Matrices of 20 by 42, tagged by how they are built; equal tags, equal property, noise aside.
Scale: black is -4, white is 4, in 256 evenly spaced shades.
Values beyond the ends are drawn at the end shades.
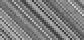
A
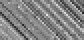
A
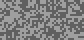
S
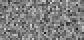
S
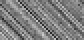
A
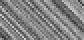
A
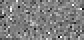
S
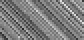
A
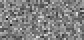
S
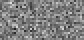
S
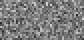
S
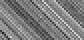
A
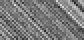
A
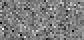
S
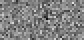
S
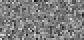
S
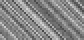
A
